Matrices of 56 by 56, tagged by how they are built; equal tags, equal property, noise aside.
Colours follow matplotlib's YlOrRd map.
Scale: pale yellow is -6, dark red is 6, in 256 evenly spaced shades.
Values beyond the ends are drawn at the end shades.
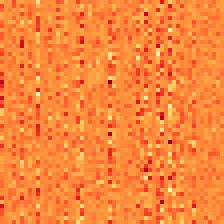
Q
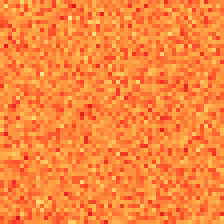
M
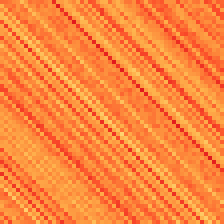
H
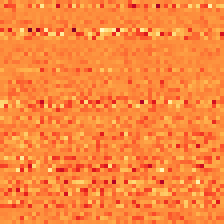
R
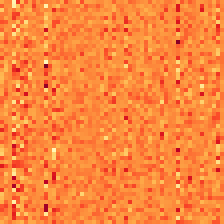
Q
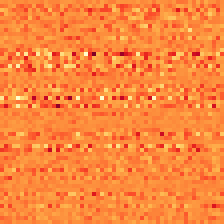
R
